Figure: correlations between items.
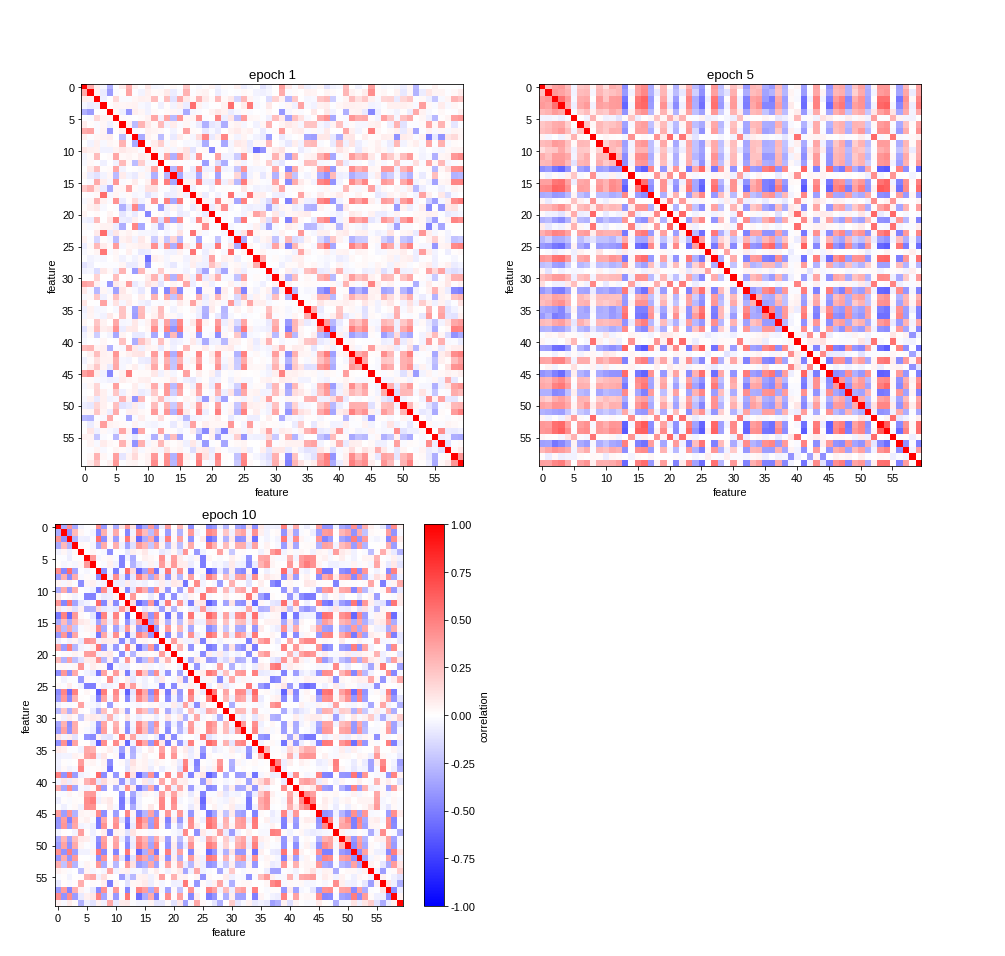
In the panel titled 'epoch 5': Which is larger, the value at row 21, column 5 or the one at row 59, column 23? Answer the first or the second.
the second
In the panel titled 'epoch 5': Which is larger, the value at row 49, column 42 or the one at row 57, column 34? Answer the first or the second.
the second
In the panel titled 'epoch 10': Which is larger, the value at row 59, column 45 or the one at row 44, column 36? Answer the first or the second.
the second
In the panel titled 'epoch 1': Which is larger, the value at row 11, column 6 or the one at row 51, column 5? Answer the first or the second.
the second
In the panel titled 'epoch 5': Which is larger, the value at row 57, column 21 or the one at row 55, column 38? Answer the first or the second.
the second
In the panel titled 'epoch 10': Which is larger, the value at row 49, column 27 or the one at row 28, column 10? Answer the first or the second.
the first
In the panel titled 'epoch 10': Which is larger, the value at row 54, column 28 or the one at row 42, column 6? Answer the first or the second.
the second
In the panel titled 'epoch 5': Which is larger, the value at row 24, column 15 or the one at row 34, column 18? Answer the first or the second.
the second
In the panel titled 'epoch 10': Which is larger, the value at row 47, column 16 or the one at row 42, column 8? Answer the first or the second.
the second
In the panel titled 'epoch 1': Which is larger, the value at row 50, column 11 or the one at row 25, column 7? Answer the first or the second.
the first
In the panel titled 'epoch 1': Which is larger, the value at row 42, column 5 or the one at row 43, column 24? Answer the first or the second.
the first
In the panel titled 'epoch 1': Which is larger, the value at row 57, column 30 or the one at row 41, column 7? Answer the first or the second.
the second
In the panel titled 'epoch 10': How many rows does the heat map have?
60
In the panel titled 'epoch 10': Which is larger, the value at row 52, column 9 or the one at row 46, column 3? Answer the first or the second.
the second
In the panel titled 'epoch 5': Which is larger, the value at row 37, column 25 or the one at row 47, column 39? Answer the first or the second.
the second
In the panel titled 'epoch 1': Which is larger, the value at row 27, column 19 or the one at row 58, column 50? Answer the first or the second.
the second
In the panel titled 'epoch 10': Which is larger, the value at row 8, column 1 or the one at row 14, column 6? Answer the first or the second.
the first
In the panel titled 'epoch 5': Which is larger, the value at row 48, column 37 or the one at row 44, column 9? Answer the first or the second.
the second
